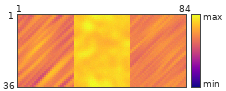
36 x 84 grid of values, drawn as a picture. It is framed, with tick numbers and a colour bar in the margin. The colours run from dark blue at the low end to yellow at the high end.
The table splits into one row of 3 panels. Panel 1,1: high, slanting up to the right. Panel 1,2: very high, blotchy, faint in contrast. Panel 1,3: high, slanting up to the right, faint in contrast.
